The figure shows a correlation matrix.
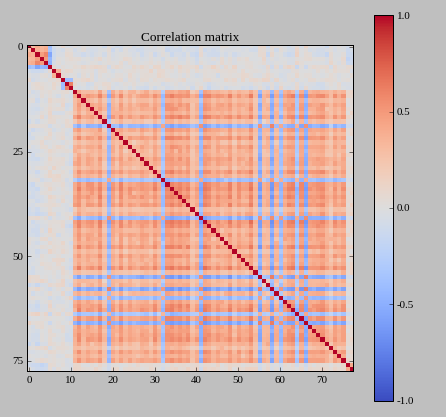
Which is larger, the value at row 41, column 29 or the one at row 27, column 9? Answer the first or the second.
the second
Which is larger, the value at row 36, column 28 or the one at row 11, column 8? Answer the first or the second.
the first
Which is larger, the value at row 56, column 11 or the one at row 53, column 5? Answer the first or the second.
the first
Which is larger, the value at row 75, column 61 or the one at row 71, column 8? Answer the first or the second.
the first
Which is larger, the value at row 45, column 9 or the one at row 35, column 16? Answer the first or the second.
the second
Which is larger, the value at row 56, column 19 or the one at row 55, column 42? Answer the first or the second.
the first
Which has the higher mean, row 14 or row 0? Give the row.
14
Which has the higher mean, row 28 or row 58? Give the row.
28
